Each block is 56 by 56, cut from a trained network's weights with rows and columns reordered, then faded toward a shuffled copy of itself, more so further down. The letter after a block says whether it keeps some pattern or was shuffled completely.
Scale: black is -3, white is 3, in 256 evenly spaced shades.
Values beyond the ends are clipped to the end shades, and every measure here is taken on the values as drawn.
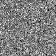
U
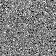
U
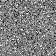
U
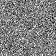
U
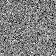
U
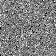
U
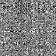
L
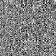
L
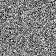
U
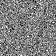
U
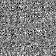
L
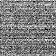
L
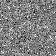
U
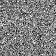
L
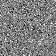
U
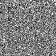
L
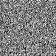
L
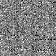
L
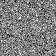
U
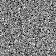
U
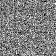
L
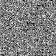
L
